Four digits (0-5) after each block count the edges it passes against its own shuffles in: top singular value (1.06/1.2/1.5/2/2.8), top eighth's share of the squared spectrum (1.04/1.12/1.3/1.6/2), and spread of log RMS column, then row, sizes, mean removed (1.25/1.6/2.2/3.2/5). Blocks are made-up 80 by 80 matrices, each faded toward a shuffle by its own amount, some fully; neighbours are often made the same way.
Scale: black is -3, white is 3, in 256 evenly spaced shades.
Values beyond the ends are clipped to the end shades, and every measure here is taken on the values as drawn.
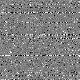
3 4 0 3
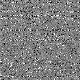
3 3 0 2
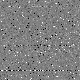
3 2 0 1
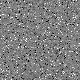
1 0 0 0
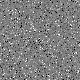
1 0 0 0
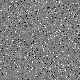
1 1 0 0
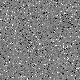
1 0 0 0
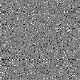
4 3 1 2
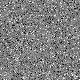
0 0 0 0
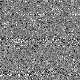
1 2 0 3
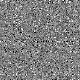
1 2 2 2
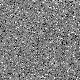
0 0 0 0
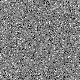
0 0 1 0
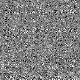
1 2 2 3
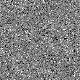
1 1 1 1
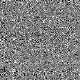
1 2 2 3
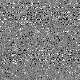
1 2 0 3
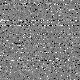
2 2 0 3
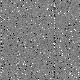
3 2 1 0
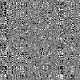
4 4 3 2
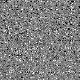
1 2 1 2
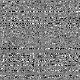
2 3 3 4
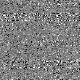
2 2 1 3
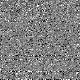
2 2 2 3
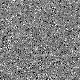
0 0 0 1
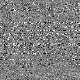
1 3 1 3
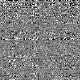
2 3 3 4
